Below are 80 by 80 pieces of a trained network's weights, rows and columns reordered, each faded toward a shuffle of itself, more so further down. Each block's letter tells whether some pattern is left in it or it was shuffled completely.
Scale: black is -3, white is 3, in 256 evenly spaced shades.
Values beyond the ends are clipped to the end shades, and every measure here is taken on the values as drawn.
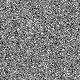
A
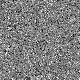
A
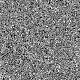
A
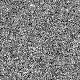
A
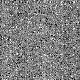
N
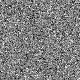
A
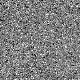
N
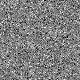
A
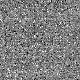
N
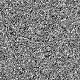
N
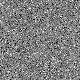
A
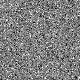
N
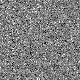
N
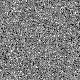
A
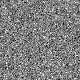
A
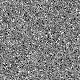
A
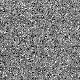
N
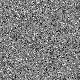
A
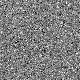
A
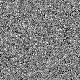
N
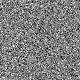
A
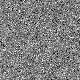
A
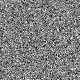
A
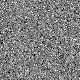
A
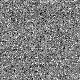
N
